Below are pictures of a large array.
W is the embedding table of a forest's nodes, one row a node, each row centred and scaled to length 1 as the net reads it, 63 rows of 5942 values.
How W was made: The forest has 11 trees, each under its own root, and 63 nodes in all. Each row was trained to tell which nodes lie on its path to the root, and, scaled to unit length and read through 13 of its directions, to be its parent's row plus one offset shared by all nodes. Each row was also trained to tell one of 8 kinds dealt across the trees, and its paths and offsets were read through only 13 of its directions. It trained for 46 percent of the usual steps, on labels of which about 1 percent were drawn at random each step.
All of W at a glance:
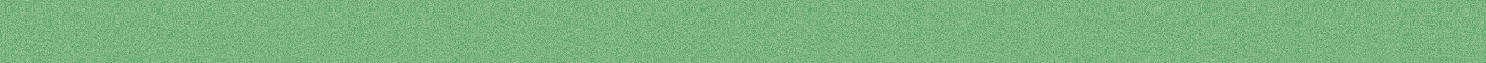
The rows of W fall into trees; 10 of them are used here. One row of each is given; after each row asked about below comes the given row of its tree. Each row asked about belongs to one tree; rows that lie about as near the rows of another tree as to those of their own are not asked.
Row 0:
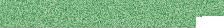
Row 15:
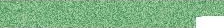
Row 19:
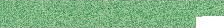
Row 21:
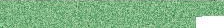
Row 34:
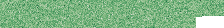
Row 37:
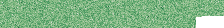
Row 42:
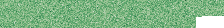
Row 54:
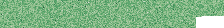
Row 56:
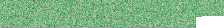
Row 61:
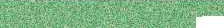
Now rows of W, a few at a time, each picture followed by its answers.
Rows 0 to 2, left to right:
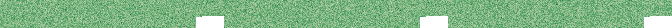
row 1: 15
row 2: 54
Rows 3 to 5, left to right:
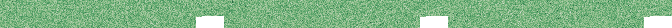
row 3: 37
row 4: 19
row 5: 37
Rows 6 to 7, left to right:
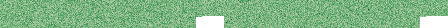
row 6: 56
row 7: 0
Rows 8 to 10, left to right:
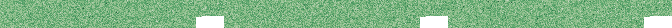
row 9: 54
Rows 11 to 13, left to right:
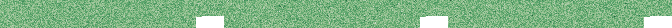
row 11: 54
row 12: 42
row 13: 34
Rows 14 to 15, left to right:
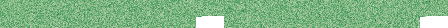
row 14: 42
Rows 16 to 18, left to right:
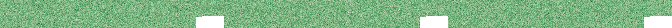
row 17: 15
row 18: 56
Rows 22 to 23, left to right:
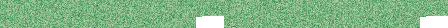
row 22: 21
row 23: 21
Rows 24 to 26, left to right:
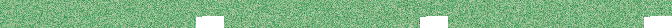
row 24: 0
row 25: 54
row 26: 21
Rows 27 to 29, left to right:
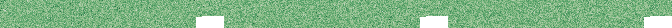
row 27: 37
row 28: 54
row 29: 15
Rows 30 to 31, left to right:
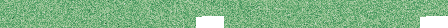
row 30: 42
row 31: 19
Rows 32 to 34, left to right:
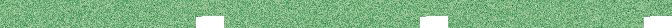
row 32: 56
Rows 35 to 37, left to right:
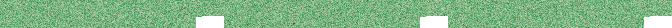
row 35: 34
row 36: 56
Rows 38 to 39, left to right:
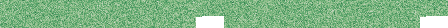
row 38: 34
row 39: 19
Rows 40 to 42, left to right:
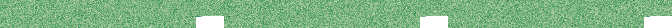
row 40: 21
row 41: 61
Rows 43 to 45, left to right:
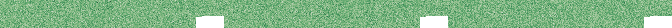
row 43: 54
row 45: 37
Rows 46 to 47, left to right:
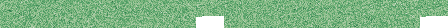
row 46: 56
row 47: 19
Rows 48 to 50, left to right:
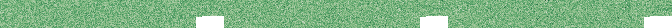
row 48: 61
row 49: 54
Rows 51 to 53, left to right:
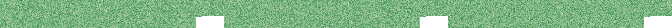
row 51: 34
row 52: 34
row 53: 0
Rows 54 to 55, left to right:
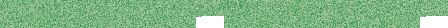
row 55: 19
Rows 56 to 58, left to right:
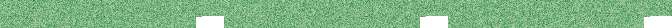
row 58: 61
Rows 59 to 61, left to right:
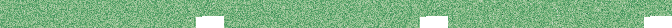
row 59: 0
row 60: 0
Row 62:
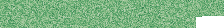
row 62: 15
